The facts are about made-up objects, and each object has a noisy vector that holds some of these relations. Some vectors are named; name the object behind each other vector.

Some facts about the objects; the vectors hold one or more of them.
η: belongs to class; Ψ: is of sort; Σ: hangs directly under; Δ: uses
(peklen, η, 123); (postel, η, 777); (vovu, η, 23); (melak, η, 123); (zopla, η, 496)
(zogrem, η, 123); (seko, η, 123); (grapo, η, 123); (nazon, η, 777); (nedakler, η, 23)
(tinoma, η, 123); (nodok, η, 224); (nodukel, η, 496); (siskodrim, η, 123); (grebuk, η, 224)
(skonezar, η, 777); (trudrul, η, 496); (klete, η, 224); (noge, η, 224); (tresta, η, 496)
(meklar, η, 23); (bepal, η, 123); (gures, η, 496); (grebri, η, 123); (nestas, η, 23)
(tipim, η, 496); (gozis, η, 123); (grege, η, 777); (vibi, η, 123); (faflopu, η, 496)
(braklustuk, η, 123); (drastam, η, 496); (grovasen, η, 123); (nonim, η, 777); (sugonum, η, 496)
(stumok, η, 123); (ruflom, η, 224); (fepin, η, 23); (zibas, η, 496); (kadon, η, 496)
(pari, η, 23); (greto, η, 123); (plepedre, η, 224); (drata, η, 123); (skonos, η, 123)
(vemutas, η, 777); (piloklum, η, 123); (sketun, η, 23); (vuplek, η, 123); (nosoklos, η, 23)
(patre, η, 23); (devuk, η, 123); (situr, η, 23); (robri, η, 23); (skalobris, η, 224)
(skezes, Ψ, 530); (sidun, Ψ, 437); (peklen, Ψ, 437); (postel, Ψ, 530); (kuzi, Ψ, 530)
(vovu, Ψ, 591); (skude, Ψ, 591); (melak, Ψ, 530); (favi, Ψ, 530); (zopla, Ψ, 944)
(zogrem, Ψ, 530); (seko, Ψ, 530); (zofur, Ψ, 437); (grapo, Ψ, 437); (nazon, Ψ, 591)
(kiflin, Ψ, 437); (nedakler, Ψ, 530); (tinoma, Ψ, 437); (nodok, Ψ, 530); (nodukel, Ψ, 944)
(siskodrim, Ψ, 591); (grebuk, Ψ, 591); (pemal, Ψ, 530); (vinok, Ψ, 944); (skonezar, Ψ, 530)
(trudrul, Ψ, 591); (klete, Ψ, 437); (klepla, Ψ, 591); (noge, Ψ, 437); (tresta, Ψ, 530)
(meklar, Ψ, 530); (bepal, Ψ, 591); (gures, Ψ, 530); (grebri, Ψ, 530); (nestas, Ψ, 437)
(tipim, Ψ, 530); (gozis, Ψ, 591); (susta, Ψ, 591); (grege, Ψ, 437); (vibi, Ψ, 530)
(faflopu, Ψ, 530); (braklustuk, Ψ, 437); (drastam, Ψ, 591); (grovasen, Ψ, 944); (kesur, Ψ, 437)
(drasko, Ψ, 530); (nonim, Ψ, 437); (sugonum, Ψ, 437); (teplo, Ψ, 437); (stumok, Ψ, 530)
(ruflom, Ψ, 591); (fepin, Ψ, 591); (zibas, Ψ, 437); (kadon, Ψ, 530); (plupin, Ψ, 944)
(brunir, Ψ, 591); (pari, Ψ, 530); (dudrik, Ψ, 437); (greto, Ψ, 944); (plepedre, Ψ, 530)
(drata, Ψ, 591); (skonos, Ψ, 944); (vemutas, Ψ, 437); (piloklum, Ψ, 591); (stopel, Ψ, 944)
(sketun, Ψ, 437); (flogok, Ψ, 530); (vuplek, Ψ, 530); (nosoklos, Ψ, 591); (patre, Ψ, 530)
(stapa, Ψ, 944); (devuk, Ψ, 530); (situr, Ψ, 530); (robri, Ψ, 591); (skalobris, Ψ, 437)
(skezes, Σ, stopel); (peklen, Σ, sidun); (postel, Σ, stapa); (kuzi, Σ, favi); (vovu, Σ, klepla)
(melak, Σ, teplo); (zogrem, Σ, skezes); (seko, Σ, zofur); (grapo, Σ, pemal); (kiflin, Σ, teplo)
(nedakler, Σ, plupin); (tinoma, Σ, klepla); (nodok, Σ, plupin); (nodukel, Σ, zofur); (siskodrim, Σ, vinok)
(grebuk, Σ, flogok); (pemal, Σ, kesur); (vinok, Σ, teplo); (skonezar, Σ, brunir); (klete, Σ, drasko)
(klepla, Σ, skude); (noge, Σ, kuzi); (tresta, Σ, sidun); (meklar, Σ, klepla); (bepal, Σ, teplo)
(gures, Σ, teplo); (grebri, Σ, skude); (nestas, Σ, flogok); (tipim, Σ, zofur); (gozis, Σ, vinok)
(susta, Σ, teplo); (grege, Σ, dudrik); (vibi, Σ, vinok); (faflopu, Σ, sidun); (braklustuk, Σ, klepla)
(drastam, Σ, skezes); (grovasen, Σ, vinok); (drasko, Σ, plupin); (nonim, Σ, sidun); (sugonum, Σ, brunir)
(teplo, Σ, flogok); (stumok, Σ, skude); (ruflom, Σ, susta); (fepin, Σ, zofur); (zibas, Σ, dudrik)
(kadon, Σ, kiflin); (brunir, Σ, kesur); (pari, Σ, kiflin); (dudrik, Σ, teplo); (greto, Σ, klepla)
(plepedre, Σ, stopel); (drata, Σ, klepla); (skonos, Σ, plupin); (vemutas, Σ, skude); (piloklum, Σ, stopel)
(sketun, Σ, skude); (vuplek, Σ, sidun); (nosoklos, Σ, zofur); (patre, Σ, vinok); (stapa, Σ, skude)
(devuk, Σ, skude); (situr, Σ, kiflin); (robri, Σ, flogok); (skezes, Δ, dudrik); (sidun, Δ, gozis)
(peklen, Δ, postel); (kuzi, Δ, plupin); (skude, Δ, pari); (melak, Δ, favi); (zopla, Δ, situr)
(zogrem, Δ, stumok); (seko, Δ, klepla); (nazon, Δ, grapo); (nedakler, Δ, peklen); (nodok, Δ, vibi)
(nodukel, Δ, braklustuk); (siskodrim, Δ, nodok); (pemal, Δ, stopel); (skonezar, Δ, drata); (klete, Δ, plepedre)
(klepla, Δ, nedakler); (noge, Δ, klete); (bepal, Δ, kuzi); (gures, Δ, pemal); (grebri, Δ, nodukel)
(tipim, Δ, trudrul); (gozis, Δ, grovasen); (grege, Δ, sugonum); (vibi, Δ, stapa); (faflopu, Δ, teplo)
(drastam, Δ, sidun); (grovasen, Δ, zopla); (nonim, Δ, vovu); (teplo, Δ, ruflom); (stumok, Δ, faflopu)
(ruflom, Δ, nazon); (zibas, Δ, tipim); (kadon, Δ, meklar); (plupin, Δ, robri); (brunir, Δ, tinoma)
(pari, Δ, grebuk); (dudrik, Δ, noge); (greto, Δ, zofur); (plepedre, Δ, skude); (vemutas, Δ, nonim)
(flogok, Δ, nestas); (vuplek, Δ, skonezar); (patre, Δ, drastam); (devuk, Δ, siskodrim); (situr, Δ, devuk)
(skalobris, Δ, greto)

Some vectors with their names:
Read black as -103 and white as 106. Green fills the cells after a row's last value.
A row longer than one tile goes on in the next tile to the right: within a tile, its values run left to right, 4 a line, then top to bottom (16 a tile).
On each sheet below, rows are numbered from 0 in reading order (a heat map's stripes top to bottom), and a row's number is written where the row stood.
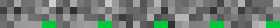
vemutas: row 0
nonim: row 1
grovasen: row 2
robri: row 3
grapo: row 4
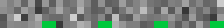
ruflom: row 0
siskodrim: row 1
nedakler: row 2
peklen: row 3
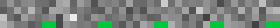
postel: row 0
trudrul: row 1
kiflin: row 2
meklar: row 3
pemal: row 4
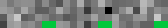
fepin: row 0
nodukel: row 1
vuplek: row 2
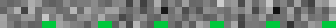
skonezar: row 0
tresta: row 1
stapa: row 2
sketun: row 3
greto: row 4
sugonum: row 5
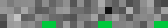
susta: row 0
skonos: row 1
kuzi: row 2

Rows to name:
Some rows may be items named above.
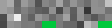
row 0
trudrul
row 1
zofur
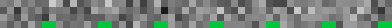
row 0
peklen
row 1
sidun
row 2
stapa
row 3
situr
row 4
kuzi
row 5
skezes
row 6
klepla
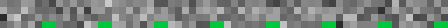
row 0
skude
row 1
skalobris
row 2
favi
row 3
patre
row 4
pari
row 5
pari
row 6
robri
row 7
gozis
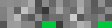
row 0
klepla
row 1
siskodrim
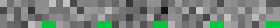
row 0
zofur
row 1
tipim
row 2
plupin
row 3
meklar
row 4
favi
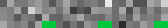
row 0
kadon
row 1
zibas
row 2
grege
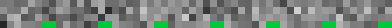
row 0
bepal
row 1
stopel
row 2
zogrem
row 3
nazon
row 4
faflopu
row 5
skezes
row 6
nedakler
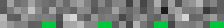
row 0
seko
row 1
vovu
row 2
stapa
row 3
drata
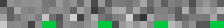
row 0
grebri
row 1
ruflom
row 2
brunir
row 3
patre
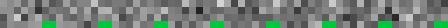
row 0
nazon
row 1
gures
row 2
devuk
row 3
braklustuk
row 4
sidun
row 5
teplo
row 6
zopla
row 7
grebuk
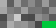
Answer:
drastam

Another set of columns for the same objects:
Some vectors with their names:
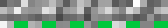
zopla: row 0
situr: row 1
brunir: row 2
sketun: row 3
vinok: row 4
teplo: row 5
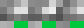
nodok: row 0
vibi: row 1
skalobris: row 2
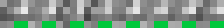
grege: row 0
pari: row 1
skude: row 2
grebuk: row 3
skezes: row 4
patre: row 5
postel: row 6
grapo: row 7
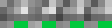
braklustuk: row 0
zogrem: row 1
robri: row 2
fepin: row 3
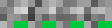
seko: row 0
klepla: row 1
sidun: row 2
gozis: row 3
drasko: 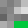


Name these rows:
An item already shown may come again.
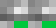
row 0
devuk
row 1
situr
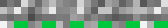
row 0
grovasen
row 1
peklen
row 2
plepedre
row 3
faflopu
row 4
drastam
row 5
zopla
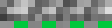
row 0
siskodrim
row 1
teplo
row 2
ruflom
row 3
grapo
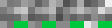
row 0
sidun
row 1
drastam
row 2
nazon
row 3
stapa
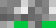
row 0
nedakler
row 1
klete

